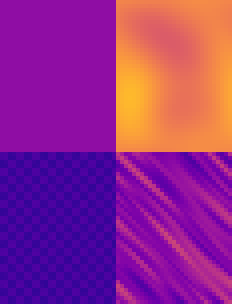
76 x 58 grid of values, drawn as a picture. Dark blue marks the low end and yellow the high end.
The table splits into 2 rows of 2 panels. Panel 1,1: low, flat. Panel 1,2: high, smooth. Panel 2,1: very low, checkered, faint in contrast. Panel 2,2: low, slanting down to the right.
